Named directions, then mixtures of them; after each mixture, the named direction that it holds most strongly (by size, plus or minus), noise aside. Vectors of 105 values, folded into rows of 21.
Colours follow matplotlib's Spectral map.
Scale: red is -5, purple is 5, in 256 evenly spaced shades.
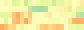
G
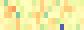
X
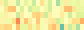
X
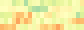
G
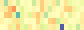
X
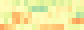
G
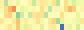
X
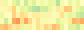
G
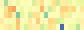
X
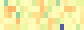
X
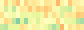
G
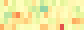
G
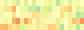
G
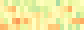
G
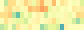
G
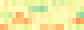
G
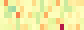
X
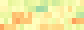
G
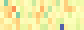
X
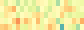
X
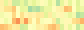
G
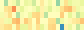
X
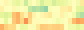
G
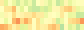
G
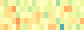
X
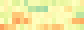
G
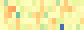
X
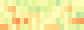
G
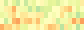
G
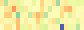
X
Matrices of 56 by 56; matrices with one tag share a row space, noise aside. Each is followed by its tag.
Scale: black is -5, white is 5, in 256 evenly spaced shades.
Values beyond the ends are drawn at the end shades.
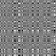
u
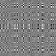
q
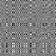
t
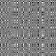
q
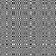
t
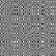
q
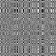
q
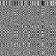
q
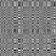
u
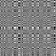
u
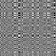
u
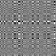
u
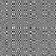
t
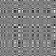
u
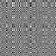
t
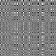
q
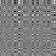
u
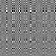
t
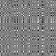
q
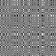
q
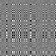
t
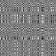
q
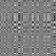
u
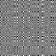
q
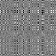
q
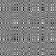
q
